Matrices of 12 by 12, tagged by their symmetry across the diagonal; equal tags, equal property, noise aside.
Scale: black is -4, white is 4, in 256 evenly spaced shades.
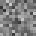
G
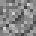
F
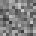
G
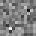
G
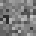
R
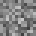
F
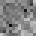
F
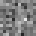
R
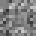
G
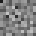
F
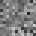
R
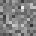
R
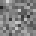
G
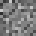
F
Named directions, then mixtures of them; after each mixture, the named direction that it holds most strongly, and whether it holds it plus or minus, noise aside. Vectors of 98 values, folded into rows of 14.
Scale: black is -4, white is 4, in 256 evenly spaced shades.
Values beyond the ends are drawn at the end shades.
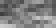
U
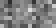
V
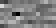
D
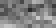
U, plus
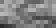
U, minus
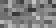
V, minus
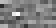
D, minus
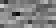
D, plus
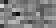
D, plus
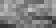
U, minus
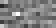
D, minus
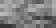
U, minus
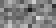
V, minus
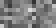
V, plus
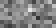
V, plus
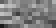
U, minus
